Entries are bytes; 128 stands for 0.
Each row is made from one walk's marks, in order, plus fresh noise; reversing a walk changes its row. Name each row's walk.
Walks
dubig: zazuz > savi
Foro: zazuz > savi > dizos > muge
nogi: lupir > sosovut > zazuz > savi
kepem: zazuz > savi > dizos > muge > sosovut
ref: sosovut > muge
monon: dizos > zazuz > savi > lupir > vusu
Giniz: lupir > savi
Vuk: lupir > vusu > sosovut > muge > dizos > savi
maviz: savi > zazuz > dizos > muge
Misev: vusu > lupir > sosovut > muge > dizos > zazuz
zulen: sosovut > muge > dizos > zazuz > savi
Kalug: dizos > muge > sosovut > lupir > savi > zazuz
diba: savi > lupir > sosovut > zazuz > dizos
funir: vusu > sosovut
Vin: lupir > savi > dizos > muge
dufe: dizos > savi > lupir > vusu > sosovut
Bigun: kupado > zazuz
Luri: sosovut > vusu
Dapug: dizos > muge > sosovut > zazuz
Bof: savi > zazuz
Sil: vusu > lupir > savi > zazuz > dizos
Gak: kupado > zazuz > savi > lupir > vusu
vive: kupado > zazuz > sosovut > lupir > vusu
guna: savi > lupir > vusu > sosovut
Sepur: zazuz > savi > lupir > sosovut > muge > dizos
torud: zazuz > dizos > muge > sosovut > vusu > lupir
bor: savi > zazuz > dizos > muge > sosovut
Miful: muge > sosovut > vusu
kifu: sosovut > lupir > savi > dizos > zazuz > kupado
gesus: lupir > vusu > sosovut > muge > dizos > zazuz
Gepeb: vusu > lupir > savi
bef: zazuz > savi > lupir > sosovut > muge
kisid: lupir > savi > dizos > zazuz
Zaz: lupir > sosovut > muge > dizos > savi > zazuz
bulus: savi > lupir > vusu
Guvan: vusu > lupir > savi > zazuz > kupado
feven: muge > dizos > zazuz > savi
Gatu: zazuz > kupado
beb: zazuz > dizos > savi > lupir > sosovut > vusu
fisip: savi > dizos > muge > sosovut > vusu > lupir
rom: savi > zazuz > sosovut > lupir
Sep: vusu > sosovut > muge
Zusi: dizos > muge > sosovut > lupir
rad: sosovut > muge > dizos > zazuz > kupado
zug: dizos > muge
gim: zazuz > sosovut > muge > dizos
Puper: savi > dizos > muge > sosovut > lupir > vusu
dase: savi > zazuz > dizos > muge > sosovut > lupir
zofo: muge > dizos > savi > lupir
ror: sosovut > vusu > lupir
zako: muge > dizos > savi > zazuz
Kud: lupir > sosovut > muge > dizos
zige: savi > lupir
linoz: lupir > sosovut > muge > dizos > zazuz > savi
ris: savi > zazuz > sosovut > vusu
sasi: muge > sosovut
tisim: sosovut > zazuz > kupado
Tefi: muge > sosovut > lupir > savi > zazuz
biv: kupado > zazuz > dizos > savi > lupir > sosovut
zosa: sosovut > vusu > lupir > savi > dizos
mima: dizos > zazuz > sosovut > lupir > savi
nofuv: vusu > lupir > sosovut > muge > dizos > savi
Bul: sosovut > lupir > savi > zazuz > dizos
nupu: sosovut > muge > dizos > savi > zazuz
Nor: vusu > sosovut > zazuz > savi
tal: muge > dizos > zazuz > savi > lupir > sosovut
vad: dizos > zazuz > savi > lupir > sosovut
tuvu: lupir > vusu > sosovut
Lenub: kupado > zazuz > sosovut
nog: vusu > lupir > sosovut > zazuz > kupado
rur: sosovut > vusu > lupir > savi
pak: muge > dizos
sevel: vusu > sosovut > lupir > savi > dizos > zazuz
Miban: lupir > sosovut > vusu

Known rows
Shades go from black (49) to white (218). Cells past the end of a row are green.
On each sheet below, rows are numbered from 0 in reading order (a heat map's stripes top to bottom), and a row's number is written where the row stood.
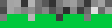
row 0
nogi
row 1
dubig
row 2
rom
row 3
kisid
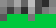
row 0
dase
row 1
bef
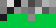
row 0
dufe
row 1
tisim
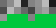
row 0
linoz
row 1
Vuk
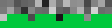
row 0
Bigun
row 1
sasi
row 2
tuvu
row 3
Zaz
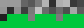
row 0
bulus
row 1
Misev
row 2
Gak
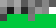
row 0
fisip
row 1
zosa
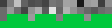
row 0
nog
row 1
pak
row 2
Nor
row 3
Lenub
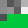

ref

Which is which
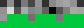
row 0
zako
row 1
Dapug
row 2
rur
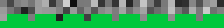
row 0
Gatu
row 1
Giniz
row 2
monon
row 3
Miful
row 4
Tefi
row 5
kepem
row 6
Foro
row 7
sevel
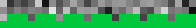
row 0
Sepur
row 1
tal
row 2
kifu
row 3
Bof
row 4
Luri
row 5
ror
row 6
Kalug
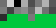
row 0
vad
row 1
gesus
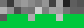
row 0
maviz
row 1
zulen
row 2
gim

